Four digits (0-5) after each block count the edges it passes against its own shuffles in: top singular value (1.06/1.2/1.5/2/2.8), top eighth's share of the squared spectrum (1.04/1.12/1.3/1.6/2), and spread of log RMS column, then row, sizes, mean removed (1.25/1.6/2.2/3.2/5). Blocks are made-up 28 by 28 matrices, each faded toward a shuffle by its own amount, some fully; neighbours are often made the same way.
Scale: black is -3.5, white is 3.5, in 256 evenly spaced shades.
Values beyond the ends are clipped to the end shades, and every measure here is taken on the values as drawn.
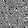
0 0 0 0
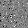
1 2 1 0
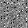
1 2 2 1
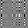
4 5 3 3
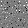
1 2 0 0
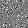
1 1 0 0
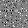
2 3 1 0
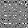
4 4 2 2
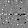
3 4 0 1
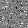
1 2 1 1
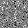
2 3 1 0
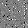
2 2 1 0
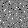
0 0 0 0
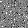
1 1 0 0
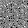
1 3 1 0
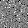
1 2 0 0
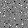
1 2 0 0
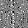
3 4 2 1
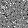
0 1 1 0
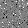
0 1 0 0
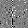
3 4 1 0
